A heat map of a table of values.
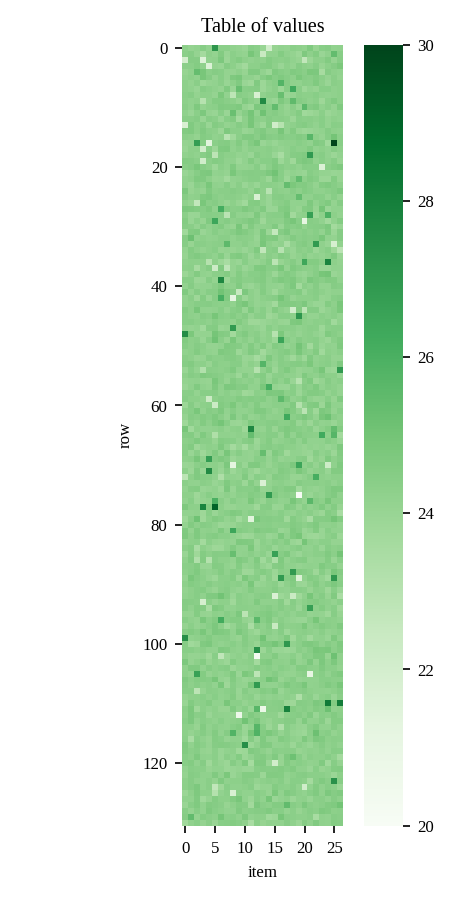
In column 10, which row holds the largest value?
117
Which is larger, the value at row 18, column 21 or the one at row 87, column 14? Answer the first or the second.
the first
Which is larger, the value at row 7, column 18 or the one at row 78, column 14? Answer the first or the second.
the first
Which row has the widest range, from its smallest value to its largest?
16
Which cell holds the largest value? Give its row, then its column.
16, 25
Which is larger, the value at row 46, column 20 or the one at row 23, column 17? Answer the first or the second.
the second
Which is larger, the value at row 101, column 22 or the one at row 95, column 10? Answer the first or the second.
the first
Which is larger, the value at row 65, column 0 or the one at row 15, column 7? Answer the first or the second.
the first
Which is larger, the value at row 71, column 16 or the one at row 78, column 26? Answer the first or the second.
the first
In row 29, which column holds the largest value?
5
